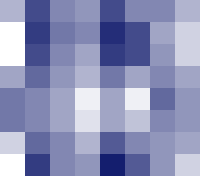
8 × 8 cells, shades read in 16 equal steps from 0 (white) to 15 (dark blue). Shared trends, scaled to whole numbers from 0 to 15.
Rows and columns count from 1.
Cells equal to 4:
1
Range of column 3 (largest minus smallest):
3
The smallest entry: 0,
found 3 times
